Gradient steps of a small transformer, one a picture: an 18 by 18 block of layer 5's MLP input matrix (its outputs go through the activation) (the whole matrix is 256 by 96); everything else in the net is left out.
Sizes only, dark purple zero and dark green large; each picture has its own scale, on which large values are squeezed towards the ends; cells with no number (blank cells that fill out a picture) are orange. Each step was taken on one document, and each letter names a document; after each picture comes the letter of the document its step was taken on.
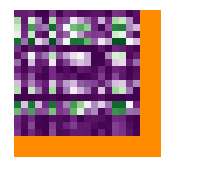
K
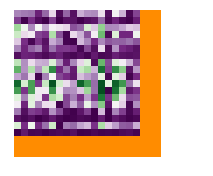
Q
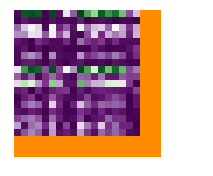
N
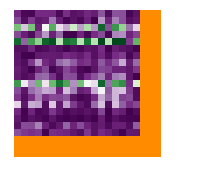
Q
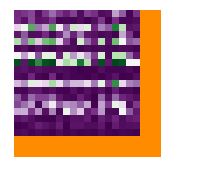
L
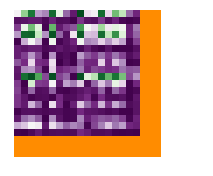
N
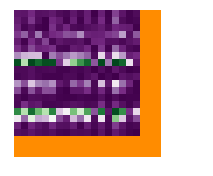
L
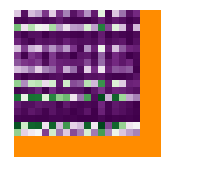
Q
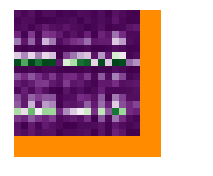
L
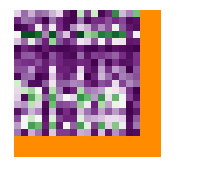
N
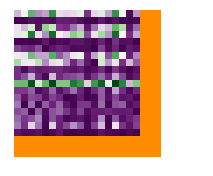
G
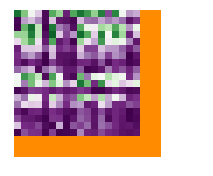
N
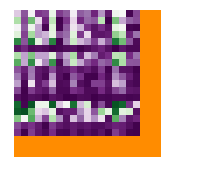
K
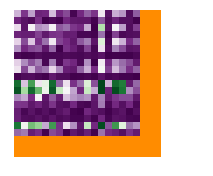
Q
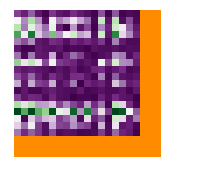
K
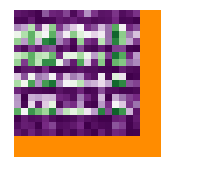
L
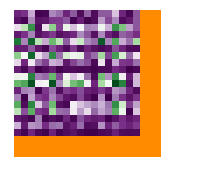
K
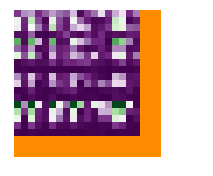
K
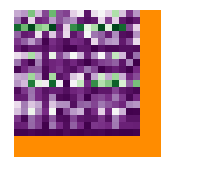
G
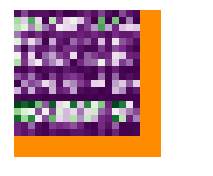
K
